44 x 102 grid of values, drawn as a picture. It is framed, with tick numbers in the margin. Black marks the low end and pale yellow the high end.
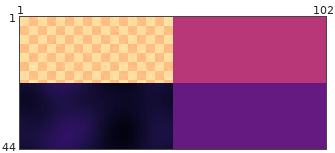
It is made of 2 by 2 panels. Panel 1,1: very high, checkered, faint in contrast. Panel 1,2: middling, flat. Panel 2,1: very low, smooth, faint in contrast. Panel 2,2: low, flat.
